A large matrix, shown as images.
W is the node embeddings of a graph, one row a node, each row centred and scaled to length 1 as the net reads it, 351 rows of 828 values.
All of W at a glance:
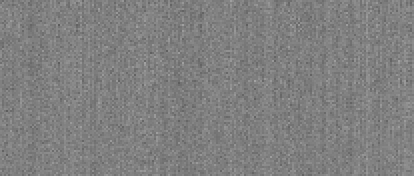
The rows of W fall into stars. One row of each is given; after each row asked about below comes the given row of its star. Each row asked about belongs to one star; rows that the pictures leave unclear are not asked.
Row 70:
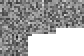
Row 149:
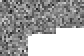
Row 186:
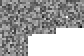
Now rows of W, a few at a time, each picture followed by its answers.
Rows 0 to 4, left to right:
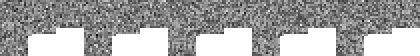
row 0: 149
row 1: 70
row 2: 149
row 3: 149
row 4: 149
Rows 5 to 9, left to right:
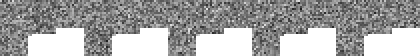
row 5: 149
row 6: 186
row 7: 186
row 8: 186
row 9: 149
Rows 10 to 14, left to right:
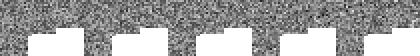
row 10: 149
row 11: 149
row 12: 70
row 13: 70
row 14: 149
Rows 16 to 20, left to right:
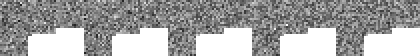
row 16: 70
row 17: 70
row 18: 186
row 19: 186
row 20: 70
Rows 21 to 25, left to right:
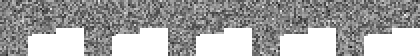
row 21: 149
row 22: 70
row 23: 70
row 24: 149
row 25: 149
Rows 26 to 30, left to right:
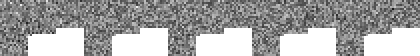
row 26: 186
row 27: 149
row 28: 186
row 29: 70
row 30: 70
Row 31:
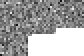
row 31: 186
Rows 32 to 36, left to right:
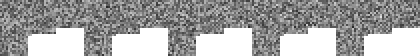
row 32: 149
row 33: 186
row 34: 186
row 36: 186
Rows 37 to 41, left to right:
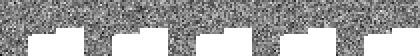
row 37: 186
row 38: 70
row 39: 186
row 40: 149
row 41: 186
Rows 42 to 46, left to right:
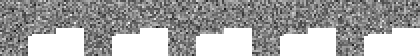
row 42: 186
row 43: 70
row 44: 70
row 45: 70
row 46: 70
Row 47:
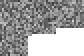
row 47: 149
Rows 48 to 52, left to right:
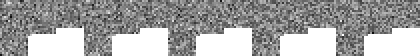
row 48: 186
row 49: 186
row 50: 186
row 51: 186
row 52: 186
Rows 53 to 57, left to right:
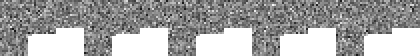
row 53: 186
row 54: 70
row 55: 186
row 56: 186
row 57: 149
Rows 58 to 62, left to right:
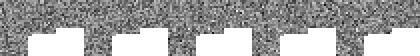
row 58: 70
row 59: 149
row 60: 186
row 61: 149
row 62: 186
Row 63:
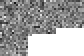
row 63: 186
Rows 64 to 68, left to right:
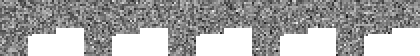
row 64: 186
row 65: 70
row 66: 186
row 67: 70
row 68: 186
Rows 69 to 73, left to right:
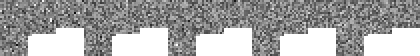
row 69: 70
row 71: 186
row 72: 186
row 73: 149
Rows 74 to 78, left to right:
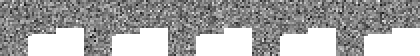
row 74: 149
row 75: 149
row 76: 149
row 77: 70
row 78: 70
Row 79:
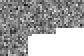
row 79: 149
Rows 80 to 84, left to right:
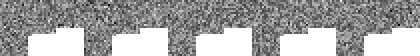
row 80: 70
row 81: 149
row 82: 70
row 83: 149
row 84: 70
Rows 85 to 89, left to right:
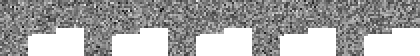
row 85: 149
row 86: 149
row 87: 70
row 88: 186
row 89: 149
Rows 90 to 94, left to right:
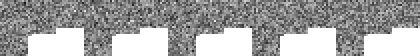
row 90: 149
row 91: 70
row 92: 70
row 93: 70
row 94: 186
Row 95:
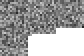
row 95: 70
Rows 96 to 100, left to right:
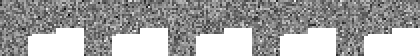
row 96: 70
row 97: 186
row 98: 186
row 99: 70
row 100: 186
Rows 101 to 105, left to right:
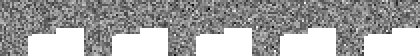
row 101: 149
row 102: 149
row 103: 149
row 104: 70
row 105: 186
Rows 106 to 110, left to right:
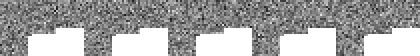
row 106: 70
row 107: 70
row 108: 70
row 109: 149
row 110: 149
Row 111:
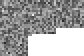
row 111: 186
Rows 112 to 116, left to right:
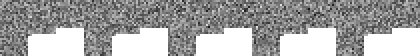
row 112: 70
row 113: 70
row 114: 149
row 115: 70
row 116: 186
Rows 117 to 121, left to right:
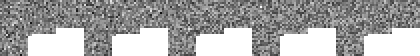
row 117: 149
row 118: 149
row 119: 186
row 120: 70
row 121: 149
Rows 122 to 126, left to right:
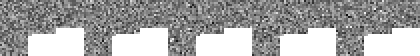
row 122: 70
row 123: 186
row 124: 186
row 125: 186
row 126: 186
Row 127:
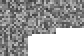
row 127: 149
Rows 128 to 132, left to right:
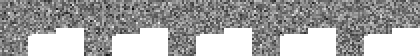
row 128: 70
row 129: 186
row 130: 186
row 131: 186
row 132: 186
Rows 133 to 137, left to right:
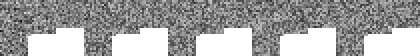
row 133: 186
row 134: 70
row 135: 70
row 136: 149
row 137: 149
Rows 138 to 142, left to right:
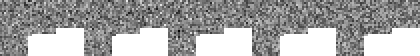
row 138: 149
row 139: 70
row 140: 149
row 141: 149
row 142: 186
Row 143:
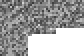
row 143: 149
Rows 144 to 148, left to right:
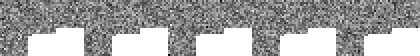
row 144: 70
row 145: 186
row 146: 186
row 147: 70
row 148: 186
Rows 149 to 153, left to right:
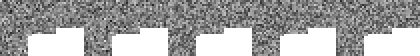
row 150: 149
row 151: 186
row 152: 70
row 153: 149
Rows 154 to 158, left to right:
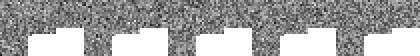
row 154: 186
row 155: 70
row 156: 149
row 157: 70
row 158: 70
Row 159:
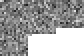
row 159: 149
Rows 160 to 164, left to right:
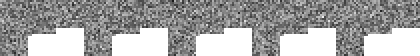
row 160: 149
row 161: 149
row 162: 149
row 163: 149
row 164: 70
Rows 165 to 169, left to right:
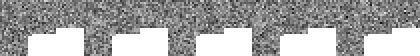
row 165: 186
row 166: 149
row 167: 149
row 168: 149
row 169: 186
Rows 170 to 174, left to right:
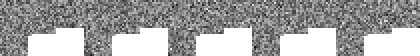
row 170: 70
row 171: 149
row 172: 186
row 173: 149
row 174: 70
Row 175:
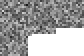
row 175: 149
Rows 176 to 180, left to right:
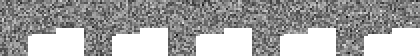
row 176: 149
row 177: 70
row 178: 149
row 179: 70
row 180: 186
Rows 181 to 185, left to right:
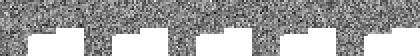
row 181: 149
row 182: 186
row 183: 70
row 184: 149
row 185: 70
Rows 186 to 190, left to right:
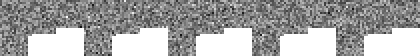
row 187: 186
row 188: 70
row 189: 149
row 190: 149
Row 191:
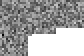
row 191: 186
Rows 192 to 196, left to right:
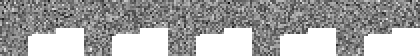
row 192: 70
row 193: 70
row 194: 186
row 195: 186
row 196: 70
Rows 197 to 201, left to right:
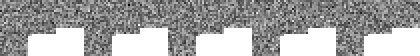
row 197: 149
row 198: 70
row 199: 70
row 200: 149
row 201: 70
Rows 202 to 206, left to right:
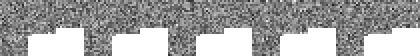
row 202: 70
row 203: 149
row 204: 186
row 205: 70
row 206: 70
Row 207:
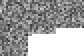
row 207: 70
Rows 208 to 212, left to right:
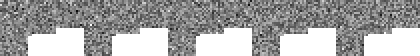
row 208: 149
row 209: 70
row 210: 70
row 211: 149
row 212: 70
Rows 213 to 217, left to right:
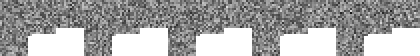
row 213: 70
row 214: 70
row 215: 70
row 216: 149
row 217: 70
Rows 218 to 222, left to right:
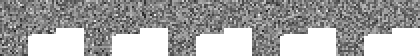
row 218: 186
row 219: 186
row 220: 70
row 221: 149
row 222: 70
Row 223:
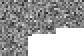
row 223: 70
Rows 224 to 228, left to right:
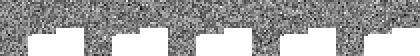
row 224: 149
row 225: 70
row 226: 149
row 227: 186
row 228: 70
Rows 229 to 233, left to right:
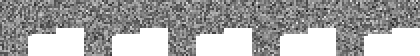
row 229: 149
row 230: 186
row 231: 186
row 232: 70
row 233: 70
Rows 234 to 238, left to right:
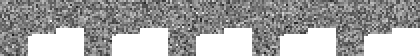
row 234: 70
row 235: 186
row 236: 186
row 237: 186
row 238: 70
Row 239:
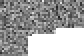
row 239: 70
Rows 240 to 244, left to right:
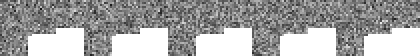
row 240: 149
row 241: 149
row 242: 149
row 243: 70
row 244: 70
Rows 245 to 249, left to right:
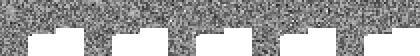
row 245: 70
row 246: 186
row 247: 149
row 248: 149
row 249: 149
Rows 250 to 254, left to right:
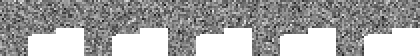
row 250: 70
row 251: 70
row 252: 149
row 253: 149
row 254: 149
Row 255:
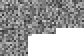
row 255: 186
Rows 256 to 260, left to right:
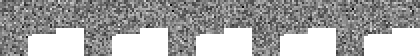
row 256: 149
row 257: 149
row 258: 149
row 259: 70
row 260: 149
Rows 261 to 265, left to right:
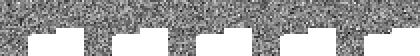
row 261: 186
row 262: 70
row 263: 186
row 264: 149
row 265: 186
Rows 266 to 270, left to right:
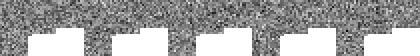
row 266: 70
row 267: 186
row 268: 70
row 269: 149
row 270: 149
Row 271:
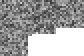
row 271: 70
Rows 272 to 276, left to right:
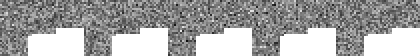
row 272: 149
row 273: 149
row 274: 186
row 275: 70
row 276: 70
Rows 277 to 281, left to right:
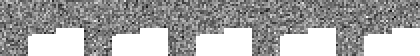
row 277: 186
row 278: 186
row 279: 149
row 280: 149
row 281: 70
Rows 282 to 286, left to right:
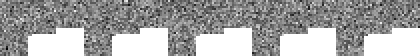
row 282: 149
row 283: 70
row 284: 149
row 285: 70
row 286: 70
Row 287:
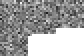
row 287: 70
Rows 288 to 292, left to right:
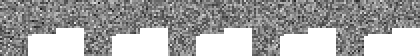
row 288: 186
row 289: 186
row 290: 70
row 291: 149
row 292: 186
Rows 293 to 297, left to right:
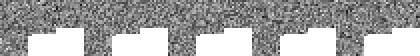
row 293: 70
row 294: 149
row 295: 186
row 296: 186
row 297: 149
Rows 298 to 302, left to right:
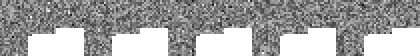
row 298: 70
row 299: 70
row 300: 70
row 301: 149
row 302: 149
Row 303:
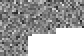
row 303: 70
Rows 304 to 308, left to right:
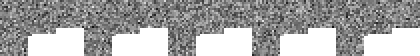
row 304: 70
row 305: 70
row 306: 186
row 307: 186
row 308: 149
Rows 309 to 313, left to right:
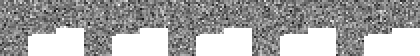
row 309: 70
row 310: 70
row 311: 70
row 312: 149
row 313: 186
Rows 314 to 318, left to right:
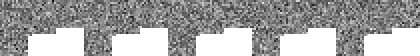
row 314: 186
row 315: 149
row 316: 70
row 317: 186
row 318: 149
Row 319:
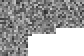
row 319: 70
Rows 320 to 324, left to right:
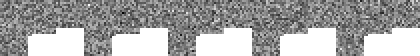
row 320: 149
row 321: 149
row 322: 70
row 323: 70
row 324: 70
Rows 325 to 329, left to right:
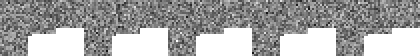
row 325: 70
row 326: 186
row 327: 70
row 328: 70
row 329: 149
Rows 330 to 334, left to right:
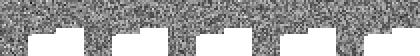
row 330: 186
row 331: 70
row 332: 149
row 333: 186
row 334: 70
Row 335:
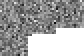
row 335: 70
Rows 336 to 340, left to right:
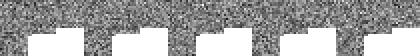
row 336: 149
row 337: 70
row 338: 70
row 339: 149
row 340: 186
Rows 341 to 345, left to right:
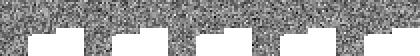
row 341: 186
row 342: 149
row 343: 149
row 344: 70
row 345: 149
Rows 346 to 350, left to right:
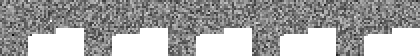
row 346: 70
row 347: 186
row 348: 70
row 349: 149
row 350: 186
